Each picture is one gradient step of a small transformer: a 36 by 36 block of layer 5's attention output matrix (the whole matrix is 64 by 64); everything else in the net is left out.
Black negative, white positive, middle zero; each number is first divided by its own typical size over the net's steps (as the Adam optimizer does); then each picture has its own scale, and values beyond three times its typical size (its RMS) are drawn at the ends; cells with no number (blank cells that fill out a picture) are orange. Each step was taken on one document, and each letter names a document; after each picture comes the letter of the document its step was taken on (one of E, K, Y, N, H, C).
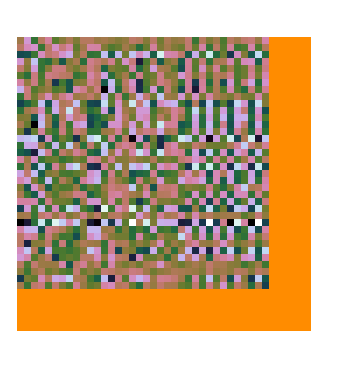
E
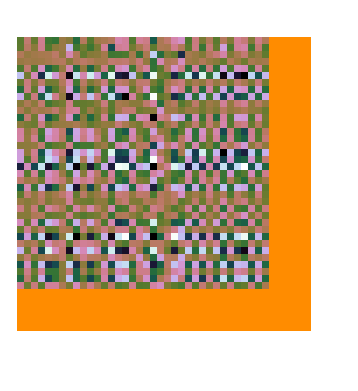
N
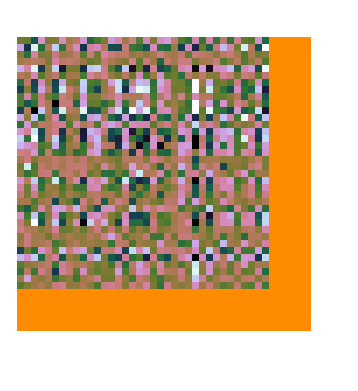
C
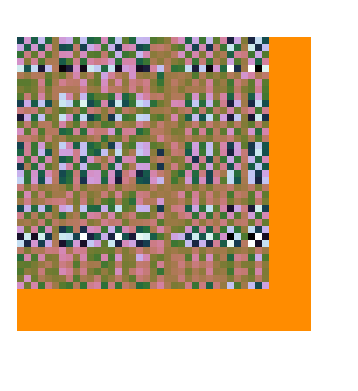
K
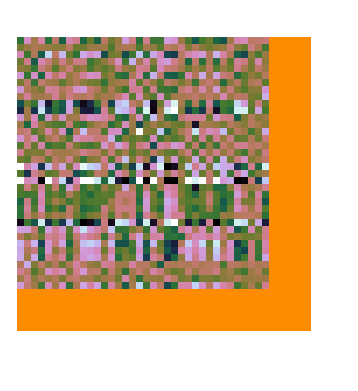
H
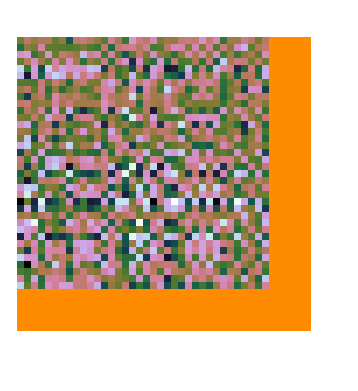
H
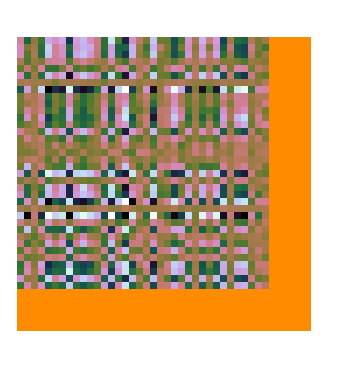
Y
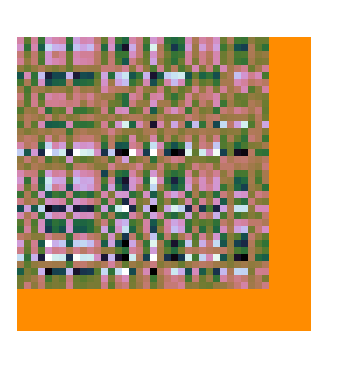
Y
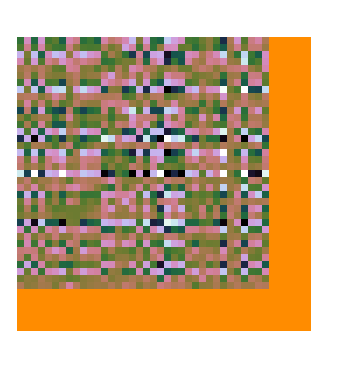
H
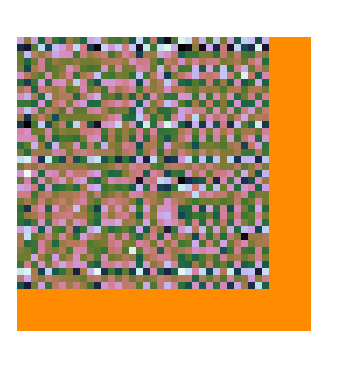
E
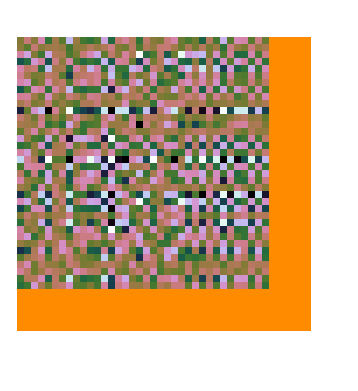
N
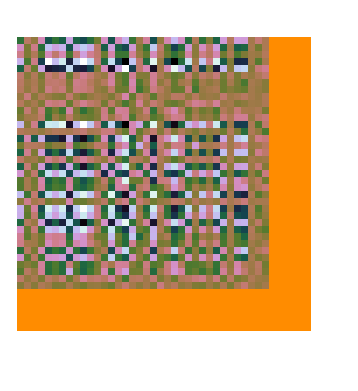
Y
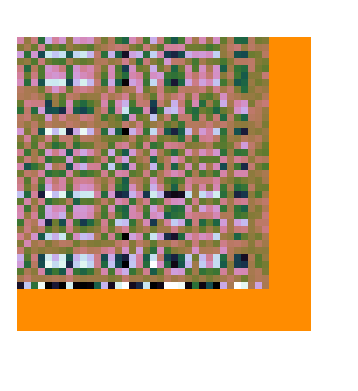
Y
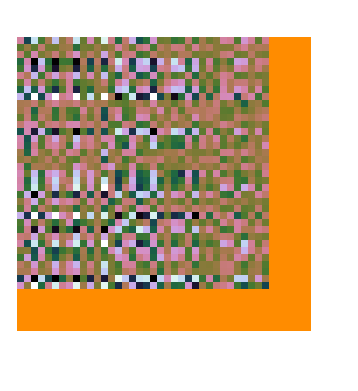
Y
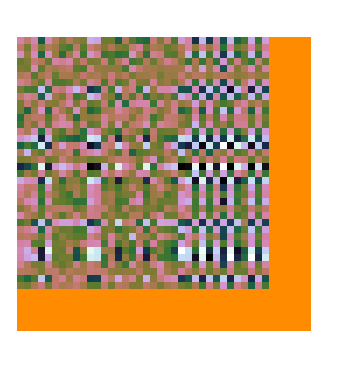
K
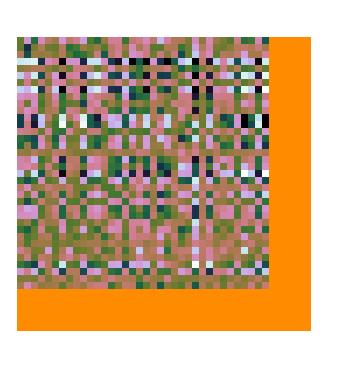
C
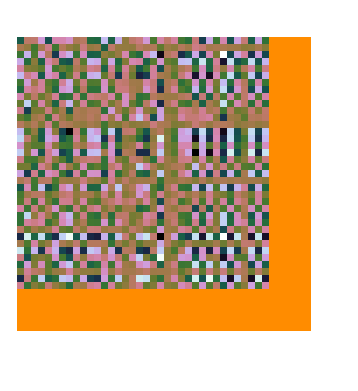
K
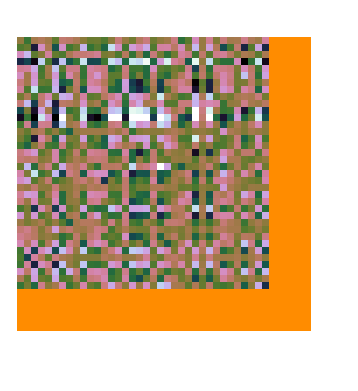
C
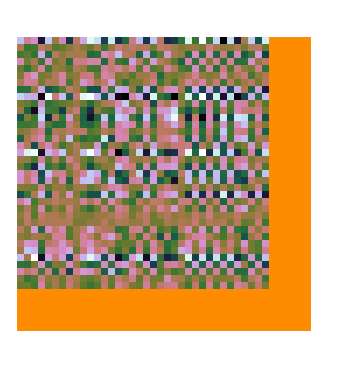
N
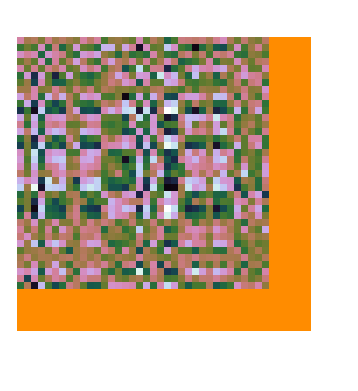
H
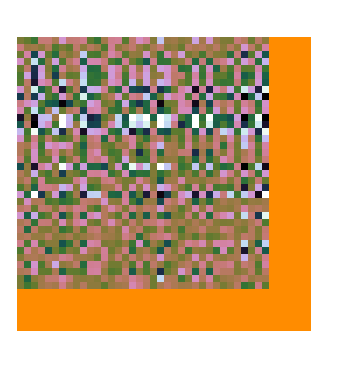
C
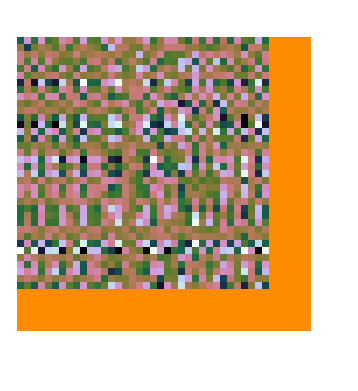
C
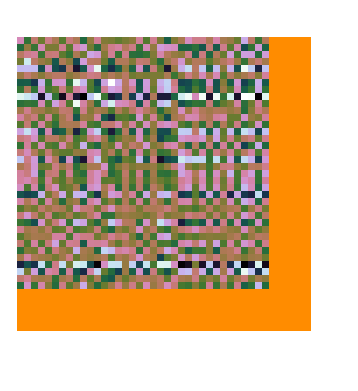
K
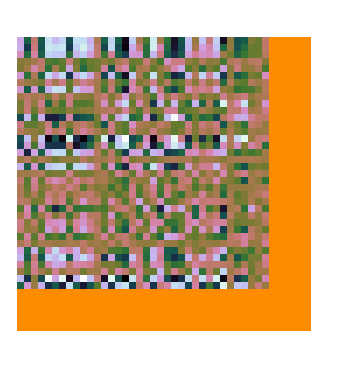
Y
